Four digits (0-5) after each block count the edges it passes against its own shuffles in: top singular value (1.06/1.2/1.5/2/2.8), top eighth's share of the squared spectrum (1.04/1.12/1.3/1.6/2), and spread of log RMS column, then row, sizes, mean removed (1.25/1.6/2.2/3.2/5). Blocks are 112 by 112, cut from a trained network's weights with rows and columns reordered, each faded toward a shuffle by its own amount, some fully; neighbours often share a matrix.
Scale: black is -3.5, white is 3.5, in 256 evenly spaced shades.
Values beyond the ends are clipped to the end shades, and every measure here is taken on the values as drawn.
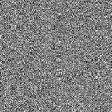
4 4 3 2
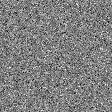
0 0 0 0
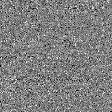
3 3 1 2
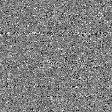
3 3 1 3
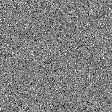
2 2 0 1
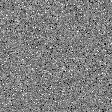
0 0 0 0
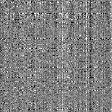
4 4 2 4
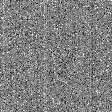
2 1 1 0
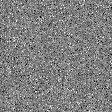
0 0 0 0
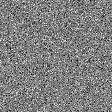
0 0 0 0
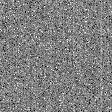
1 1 0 0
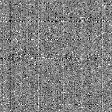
3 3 1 3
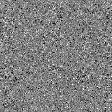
2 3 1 1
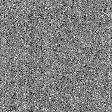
1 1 0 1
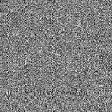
4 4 3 2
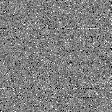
3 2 1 1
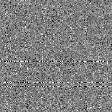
4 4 3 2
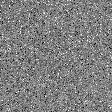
0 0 0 0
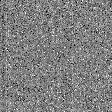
1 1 0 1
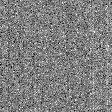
2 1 0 0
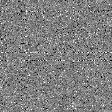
3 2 2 2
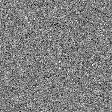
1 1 0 0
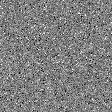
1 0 0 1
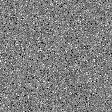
1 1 0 0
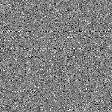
3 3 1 3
